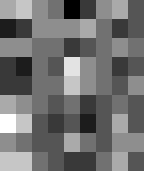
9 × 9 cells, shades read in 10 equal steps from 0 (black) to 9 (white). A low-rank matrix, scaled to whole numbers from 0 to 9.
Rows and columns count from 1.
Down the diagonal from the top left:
6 2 4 3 7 2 3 5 3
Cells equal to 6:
7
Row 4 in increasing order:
1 2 2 3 3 4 4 5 8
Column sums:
43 40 36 31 37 30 34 39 32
